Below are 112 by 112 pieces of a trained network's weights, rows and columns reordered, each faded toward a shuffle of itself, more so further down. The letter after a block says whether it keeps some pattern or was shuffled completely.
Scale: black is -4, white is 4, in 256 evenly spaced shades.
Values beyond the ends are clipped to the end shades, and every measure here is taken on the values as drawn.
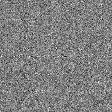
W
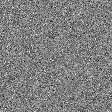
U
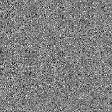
W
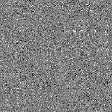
W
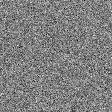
U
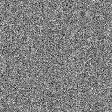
W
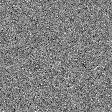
U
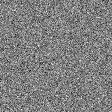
U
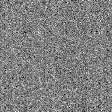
W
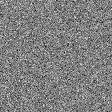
U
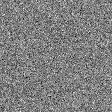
U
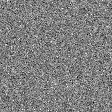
U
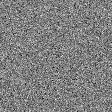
U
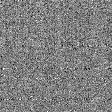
W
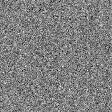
W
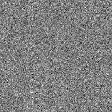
W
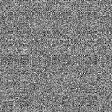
W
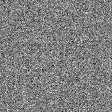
W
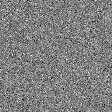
U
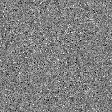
W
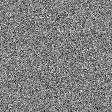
U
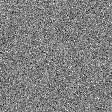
U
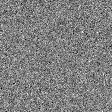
U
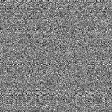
W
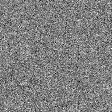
W
